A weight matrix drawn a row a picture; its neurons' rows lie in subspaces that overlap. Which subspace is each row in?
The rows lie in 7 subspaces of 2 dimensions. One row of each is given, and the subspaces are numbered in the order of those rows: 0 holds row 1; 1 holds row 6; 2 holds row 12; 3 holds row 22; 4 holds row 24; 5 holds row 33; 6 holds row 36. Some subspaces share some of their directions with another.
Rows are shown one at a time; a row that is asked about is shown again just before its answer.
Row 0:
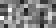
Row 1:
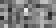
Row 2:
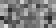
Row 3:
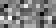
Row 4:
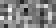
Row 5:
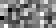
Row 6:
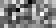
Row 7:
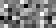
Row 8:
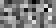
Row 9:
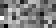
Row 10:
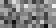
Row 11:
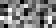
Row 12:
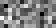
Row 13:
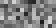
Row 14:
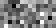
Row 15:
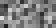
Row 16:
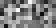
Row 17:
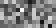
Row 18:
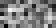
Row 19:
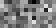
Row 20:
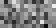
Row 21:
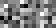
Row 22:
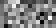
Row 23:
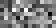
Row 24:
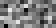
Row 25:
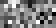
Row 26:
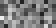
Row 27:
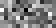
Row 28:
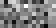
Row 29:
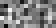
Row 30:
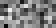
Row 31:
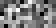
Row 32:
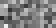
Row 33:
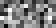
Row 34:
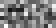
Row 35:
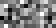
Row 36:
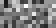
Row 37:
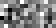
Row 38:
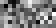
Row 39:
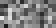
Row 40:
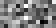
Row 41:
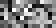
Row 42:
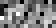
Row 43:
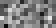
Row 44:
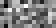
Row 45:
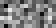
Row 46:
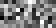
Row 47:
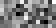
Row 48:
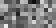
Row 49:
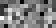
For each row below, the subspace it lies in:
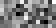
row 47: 4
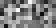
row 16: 1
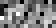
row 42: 4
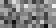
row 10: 6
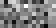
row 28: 6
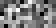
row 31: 1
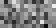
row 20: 6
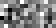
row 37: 4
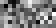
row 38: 3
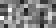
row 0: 0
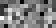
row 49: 4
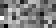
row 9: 5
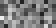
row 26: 6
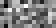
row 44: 6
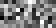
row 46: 1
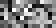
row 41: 0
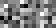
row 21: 2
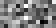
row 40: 4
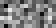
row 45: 5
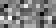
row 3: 2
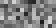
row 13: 1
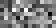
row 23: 0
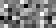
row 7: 2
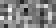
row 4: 0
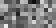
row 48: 5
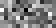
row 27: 0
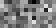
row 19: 5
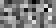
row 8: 5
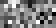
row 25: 3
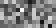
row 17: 1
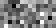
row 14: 3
